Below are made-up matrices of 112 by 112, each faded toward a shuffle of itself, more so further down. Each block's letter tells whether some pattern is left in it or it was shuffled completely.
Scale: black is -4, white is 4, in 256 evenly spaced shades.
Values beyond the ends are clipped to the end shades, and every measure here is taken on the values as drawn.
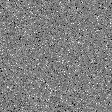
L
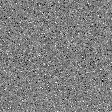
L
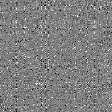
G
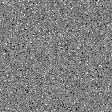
L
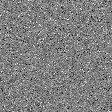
L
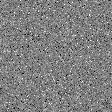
L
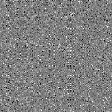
G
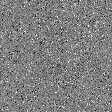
L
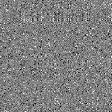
G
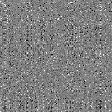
G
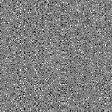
G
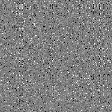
G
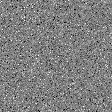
L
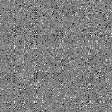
G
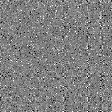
G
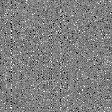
G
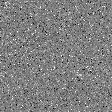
L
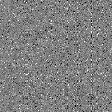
G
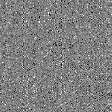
G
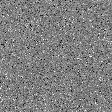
L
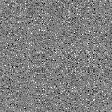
G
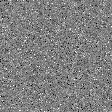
L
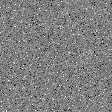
L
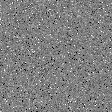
L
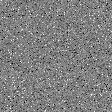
L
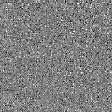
G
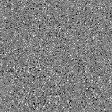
G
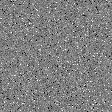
L
